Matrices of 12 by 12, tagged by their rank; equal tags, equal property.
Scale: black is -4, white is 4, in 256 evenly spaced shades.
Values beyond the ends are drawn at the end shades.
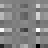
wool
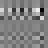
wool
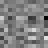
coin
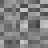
coin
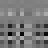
wool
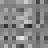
coin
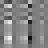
wool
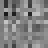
coin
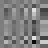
wool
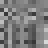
coin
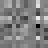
coin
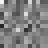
coin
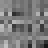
coin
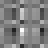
wool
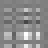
wool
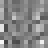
coin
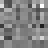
coin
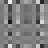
wool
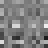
coin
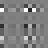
wool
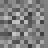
coin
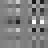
wool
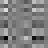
wool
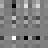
wool
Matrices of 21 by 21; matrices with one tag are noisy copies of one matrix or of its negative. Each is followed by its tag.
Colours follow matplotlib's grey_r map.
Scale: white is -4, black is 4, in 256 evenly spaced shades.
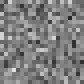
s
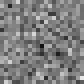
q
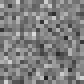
q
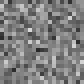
s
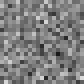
q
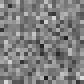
q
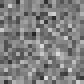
q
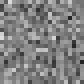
s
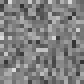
s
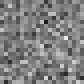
q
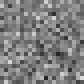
q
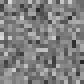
s
